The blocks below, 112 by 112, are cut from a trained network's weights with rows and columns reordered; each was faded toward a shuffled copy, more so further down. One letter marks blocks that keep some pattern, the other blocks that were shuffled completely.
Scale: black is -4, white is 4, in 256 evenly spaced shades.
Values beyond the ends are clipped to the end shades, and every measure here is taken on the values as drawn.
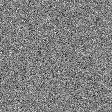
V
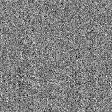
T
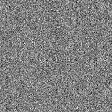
T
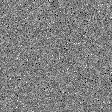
V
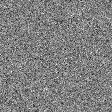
V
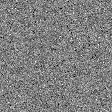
V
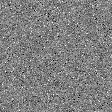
V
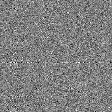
T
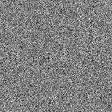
T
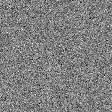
V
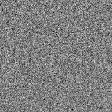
T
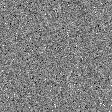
V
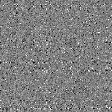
T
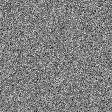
V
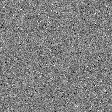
V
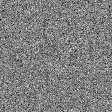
V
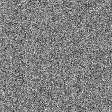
T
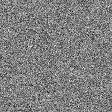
T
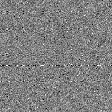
T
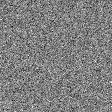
V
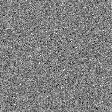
T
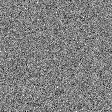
V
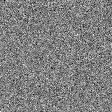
V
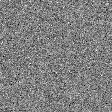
V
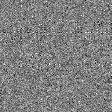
T
